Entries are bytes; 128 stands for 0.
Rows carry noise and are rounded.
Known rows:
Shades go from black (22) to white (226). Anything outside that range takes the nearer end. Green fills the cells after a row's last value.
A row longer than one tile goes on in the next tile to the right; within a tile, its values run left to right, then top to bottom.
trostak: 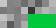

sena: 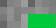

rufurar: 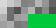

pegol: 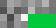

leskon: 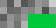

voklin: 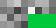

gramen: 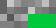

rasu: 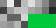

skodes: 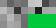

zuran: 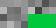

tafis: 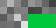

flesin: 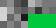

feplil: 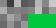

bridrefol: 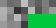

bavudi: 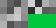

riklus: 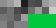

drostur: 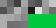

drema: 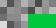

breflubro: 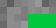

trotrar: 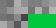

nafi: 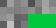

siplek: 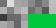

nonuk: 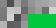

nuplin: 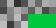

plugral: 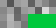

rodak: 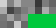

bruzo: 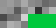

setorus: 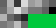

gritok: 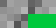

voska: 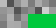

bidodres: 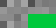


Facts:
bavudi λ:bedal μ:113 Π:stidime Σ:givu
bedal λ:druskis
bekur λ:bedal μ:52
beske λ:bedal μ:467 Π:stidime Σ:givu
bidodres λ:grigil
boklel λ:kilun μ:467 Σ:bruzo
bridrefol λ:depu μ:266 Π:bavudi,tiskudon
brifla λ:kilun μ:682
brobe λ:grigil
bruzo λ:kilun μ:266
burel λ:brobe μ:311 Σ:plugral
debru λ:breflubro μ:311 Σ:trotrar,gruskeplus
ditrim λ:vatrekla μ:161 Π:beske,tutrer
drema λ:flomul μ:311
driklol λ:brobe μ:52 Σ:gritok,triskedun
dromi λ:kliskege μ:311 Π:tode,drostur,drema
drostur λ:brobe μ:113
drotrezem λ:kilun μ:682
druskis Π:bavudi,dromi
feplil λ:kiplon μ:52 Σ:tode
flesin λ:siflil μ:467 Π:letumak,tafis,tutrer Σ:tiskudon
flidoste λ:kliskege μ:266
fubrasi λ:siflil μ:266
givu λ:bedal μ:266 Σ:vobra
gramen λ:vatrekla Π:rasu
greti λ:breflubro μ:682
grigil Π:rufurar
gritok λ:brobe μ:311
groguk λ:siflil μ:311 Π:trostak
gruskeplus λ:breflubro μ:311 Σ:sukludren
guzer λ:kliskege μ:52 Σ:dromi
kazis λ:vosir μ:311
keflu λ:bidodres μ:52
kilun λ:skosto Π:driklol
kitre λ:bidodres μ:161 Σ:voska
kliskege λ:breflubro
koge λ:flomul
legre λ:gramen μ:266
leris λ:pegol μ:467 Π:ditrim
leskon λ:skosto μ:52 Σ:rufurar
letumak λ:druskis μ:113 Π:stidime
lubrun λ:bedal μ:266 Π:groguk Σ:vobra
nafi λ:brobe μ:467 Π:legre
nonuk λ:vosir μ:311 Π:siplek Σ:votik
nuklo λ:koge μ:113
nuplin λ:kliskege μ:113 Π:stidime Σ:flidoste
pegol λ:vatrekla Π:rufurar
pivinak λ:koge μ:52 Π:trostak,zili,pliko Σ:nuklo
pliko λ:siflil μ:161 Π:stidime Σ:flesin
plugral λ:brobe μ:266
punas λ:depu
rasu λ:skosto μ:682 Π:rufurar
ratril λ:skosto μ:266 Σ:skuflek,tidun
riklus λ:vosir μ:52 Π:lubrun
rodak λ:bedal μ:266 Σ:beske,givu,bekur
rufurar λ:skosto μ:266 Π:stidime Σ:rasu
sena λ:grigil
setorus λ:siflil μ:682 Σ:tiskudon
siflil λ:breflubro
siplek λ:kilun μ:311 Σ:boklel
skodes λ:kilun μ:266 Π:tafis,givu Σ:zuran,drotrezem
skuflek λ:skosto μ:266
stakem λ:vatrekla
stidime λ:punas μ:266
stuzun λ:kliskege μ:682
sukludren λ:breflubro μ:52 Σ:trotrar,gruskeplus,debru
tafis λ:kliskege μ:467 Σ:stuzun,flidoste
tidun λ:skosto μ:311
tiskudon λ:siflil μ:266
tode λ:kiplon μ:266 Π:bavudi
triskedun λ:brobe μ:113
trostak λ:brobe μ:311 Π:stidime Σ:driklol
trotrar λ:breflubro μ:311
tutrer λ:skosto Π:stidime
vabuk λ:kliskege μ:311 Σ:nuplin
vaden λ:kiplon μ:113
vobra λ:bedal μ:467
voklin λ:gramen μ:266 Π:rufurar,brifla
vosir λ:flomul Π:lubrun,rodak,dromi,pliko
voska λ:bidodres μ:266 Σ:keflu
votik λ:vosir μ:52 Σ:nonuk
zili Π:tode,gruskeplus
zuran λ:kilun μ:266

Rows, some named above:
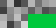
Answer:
nuplin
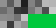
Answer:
pivinak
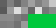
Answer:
vaden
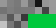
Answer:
dromi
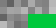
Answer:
tidun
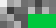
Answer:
lubrun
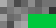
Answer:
pliko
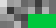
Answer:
lubrun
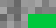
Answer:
boklel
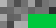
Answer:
pliko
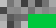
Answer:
groguk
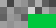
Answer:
flidoste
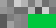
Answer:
legre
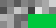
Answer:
triskedun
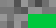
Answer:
zili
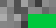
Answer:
druskis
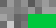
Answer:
nafi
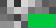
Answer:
drotrezem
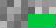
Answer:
kazis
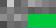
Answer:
ditrim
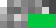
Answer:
stidime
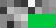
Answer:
letumak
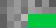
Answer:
bedal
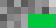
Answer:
leskon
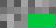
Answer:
kitre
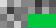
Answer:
rodak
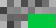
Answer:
groguk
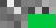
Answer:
nuklo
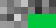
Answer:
tiskudon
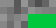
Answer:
zili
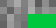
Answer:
vobra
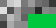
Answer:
givu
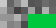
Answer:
tode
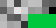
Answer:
brifla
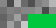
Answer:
guzer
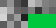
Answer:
flesin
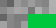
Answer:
tidun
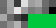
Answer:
setorus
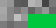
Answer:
tutrer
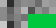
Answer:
gruskeplus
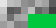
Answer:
rufurar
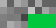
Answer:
fubrasi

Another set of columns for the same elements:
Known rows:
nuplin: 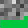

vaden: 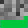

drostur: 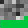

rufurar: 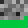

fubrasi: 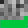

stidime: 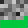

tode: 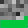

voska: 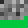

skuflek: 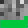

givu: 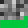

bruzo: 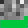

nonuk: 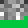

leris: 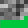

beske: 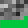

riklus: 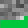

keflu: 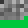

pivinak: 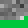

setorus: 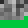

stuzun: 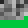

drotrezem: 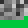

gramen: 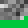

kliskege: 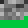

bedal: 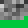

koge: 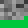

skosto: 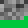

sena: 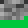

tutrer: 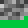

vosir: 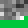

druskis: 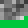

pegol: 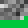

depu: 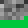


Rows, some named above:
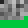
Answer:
fubrasi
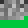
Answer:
kazis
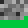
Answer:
rufurar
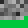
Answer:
trostak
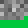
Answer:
votik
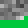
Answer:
riklus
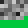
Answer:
stidime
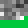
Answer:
vosir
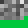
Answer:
bekur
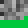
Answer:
skodes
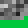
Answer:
beske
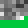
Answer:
vosir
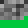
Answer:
kitre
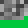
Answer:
boklel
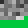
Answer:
drema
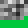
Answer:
nafi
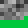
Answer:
flesin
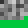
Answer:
flidoste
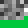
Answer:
brifla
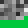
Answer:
rasu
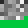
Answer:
siplek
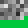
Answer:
voklin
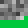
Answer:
bridrefol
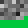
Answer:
bavudi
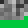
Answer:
setorus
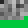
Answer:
fubrasi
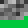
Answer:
pliko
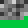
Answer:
tafis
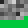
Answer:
tiskudon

